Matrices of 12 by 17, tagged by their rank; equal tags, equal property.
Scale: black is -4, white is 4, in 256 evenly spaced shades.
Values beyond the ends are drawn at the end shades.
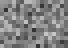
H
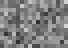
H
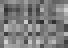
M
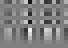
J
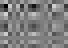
J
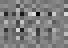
M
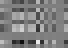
J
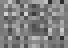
M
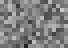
H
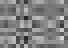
M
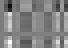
J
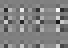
J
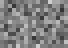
H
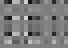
J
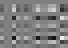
J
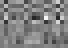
M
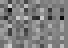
M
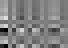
J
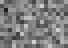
H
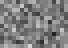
H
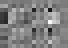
M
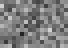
H
